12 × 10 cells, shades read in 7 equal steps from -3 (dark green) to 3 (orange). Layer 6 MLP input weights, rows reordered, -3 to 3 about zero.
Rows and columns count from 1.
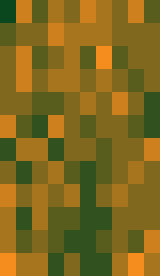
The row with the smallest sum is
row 10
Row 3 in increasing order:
-1 -1 -1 0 0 0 0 1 2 3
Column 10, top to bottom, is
-1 0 0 0 -2 -2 2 0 0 0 2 1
